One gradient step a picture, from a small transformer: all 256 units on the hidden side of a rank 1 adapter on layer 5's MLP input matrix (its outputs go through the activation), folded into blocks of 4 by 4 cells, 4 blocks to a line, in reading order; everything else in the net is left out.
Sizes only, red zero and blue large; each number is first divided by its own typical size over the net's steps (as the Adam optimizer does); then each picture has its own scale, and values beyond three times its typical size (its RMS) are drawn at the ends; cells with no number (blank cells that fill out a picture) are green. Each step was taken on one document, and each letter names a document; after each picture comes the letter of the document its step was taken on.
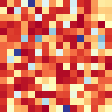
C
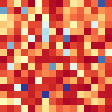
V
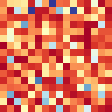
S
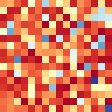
C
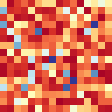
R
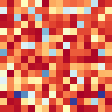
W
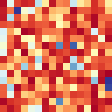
W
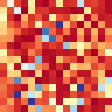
W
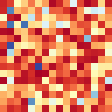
C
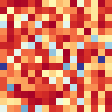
S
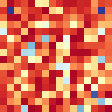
V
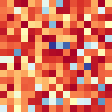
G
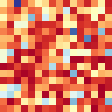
C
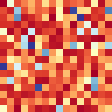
W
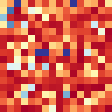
V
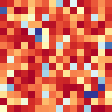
S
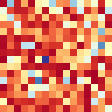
G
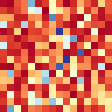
G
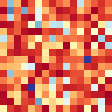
G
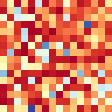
C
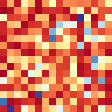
G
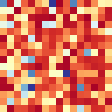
V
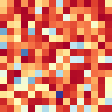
R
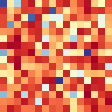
C
